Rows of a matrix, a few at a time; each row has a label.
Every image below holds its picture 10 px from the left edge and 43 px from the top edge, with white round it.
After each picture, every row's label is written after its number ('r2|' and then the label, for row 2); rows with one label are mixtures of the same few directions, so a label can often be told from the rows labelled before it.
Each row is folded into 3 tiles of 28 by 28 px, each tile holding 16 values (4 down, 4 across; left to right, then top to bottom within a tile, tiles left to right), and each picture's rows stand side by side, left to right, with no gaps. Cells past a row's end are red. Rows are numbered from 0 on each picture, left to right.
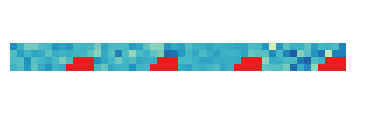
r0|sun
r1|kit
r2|kit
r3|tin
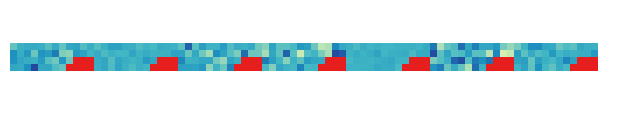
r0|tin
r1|sun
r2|tin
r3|kit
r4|tin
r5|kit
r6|sun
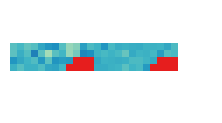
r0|kit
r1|tin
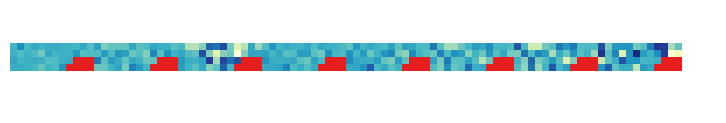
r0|tin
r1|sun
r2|kit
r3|tin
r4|tin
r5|sun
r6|sun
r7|kit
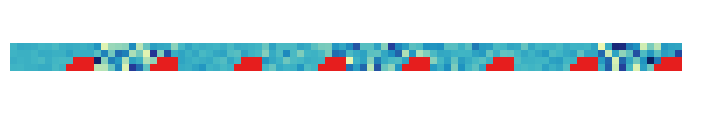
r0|kit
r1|sun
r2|tin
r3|kit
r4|sun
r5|sun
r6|tin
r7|sun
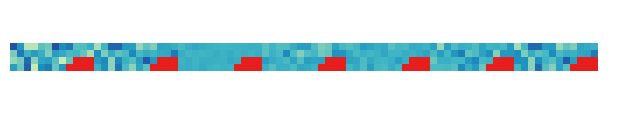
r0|sun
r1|sun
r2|sun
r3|kit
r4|sun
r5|tin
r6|sun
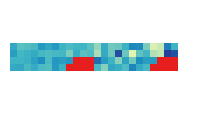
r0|kit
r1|kit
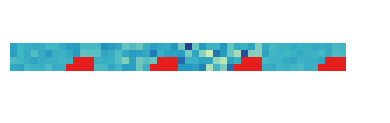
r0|kit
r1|kit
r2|tin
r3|kit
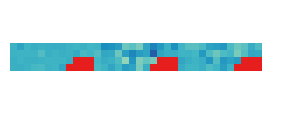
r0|tin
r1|kit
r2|kit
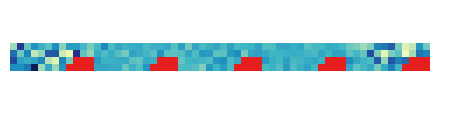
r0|tin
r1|tin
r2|tin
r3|sun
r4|kit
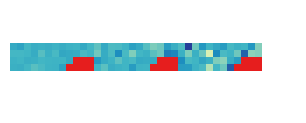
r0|tin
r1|kit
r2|tin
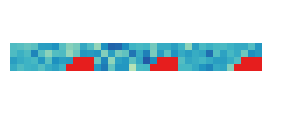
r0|kit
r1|sun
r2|tin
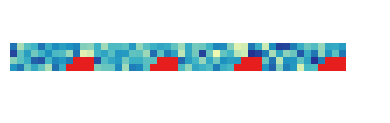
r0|kit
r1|sun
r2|kit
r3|sun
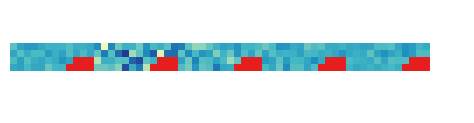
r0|sun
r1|tin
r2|sun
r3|sun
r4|kit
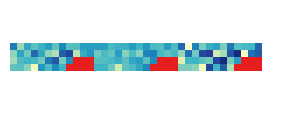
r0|tin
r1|tin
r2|tin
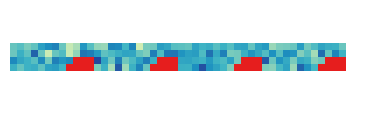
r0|kit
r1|sun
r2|tin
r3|sun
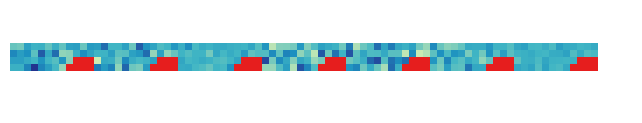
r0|tin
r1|sun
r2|tin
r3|sun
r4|kit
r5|sun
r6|sun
